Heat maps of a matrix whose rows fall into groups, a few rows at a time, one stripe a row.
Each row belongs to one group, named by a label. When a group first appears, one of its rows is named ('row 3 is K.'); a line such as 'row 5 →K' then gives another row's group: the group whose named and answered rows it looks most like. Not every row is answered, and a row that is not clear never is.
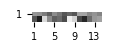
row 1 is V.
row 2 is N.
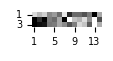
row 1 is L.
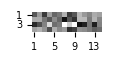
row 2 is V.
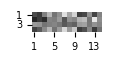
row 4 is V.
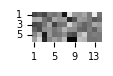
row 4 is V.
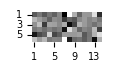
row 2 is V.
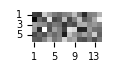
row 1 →N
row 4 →N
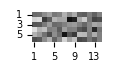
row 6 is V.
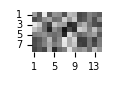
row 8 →N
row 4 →V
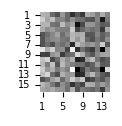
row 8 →L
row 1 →V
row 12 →L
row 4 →L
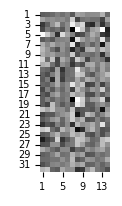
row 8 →V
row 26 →N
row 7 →L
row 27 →N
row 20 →L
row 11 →V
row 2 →L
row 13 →N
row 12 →N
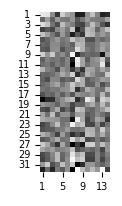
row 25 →V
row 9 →L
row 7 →N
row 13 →L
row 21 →N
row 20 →N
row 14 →N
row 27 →V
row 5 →V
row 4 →L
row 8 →N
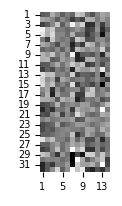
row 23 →N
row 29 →V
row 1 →N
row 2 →V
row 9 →L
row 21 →N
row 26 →L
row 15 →L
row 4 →L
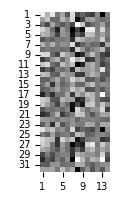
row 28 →V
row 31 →N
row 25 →N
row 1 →L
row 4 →V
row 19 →V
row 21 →N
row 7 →L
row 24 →L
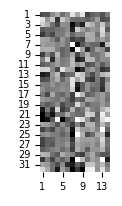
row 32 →V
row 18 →V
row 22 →N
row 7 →L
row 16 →L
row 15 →L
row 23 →V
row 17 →N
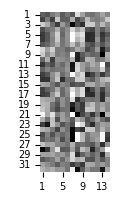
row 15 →V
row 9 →L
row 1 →N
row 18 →L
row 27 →L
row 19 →V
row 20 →V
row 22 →N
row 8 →L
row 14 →N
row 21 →L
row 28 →N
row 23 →N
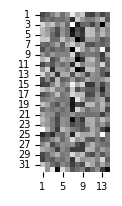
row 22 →V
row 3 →L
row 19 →V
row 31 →V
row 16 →L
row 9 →L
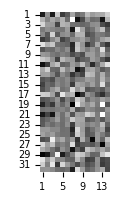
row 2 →L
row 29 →N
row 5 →N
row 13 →V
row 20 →L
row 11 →N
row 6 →N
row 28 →V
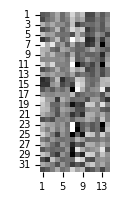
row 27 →V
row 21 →V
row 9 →L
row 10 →L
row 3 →L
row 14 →N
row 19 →V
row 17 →L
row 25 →V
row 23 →L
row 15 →N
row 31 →V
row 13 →L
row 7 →L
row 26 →N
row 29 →V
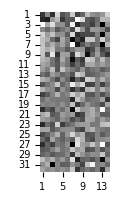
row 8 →L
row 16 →V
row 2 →N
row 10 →V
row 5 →L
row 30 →L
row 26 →N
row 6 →V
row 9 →N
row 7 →L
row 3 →L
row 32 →L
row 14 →V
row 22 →V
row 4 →N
